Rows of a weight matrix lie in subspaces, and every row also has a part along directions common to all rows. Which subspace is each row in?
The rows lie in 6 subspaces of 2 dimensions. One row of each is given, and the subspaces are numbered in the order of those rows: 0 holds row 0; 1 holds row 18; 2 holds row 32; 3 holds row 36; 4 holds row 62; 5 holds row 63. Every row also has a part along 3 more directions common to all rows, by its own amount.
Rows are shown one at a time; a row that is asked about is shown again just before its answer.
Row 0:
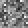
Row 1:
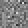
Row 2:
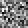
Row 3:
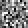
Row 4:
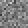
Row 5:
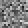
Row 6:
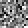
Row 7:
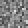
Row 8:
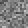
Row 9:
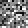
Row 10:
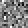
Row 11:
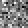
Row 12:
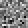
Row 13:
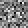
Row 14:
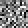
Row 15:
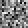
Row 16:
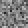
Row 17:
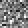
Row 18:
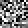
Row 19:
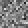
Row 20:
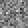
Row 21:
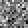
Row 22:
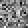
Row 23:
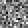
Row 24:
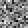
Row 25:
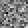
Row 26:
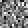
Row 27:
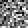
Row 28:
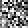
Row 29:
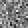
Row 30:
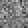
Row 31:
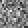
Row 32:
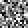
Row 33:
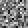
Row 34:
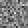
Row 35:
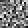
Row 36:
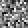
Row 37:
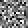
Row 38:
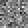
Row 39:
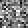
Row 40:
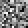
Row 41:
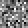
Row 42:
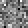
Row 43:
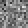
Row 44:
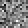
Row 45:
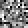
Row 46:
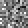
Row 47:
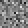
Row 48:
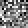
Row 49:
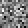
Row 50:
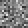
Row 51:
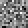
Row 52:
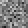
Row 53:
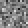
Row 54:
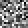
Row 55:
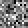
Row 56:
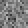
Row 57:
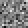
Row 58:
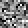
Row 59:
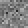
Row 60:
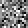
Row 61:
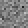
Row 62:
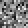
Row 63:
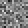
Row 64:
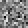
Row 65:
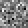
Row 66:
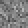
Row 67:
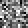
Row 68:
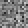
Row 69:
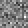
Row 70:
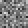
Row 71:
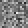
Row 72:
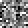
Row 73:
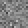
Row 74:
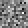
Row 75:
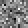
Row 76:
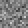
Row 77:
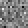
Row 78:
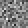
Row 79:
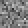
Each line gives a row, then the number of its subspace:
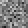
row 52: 4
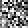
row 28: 2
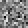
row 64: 5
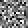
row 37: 2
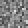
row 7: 4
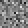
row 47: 2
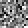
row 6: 0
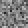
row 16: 1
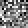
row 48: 1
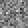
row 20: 5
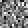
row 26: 4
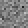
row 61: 1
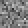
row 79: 2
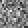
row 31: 0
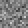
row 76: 3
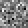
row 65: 4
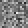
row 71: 2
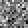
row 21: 4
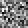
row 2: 2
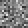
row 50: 0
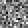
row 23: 5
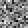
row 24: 5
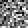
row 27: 4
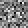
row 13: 2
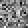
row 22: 0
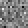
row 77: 1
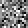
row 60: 0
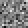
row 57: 3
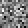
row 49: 0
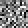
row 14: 3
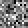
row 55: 3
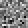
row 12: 3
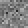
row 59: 5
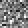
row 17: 3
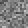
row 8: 4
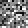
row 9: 4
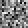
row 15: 3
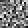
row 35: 0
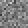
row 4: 1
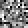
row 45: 1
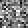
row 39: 0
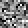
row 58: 4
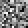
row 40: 5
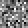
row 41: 3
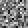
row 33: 5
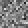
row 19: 1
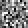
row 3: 3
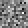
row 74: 3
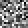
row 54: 1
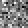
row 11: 2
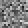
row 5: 1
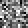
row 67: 0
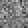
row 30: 0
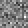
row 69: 3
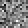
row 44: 5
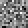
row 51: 4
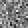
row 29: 5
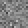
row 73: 5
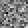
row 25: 5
